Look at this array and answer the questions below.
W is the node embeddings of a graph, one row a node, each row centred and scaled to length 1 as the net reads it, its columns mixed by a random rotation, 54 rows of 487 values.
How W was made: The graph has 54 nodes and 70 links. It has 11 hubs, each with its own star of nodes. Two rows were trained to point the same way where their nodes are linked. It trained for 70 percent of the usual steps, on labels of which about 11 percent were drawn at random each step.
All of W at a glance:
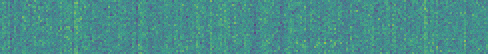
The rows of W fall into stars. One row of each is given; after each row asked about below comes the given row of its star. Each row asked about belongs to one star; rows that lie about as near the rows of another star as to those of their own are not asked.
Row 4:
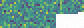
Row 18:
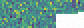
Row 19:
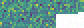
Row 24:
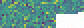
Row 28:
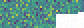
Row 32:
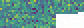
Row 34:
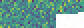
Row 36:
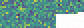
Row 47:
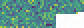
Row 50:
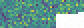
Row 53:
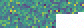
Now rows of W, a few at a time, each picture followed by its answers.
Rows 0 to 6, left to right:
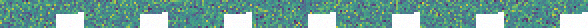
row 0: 19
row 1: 34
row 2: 53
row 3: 36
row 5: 4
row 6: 24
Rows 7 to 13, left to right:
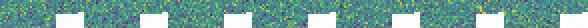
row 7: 36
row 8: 18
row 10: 47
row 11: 4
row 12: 34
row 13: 24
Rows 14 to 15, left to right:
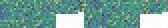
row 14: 53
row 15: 50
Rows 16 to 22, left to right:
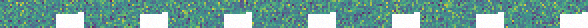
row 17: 53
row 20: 50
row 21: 47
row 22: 18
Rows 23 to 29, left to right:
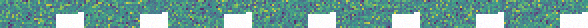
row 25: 19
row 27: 32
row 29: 32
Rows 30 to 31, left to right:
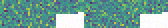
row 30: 19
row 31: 24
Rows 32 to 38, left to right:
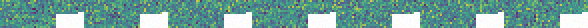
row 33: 36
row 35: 53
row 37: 4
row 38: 47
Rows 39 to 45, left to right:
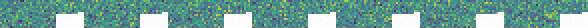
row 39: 36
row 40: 28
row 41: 28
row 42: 47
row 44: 28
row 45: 32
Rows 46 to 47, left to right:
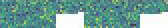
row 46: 50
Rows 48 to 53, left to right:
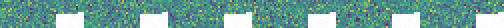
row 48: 24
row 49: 4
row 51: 36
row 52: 47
